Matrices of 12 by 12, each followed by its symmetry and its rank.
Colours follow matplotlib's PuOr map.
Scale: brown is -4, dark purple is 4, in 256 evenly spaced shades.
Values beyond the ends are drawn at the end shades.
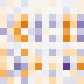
neither, rank two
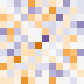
antisymmetric, full rank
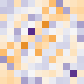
symmetric, full rank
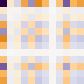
symmetric, rank one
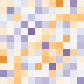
symmetric, full rank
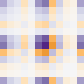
symmetric, rank one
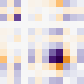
symmetric, rank two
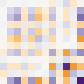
symmetric, rank two
